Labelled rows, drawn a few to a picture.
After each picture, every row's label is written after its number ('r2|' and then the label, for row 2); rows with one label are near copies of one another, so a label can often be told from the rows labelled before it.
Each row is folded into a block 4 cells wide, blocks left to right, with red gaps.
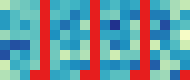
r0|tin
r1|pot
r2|pot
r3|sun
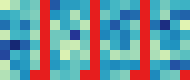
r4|tin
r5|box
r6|pot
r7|pot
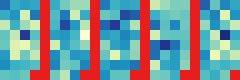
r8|box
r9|sun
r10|pot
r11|tin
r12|box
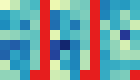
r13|tin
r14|tin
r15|box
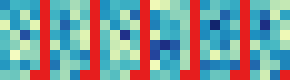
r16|box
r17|sun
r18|box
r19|tin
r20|pot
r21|sun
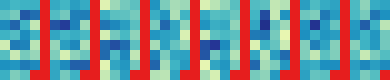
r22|pot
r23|pot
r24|tin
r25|sun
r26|tin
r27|sun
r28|pot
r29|pot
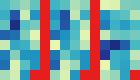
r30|sun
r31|sun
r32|tin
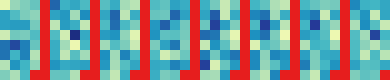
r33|tin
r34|box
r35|sun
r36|pot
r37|sun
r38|sun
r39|sun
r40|box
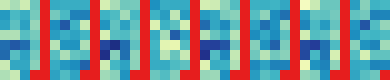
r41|tin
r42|pot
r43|tin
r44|box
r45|tin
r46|pot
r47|tin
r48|pot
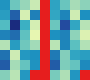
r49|sun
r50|sun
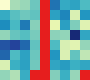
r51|tin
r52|box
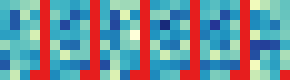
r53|sun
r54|pot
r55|sun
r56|pot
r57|pot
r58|tin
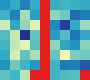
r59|box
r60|pot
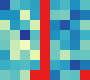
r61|box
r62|pot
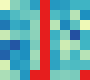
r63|tin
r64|box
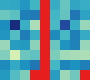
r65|pot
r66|pot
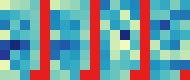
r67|tin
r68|tin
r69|box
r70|pot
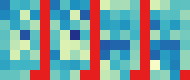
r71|box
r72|box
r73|tin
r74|tin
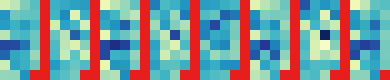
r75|tin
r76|box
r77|tin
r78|box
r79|pot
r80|tin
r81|box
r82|tin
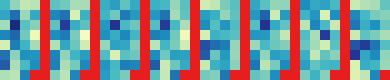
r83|sun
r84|sun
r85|pot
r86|sun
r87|tin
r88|sun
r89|box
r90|tin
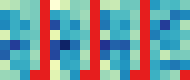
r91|tin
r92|tin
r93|tin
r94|pot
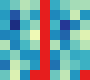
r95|sun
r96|sun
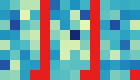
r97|sun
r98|box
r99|pot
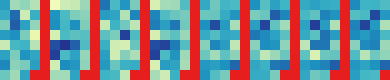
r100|sun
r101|tin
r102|box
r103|tin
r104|pot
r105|pot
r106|pot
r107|pot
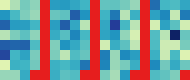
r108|tin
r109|pot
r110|sun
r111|box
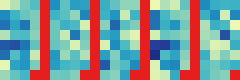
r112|tin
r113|box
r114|sun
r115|tin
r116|box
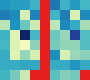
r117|box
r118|box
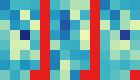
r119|box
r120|sun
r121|box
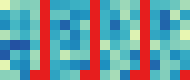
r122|tin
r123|pot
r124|sun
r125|sun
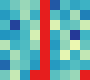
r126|sun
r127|box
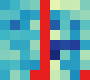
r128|pot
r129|tin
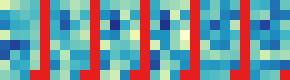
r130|tin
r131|sun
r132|sun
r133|sun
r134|pot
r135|pot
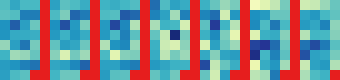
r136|pot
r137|pot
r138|pot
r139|box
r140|sun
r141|tin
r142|tin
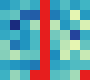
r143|pot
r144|box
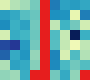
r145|tin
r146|box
